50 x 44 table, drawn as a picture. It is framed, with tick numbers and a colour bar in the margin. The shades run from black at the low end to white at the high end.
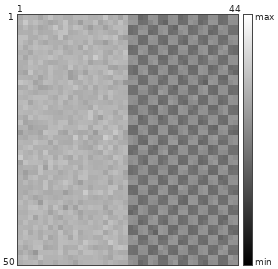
It is made of 1 by 2 panels. Panel 1,1: high, fine-grained, faint in contrast. Panel 1,2: middling, checkered.
